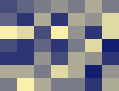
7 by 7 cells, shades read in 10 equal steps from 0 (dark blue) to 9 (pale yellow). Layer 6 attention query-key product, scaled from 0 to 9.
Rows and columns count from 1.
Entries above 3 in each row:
5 4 5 2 3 6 6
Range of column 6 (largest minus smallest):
8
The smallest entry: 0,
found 2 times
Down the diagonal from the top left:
2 1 2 1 6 0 6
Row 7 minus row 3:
-5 1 4 -5 -1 0 -2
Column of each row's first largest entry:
6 7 1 6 5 4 2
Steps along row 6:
same down up down down up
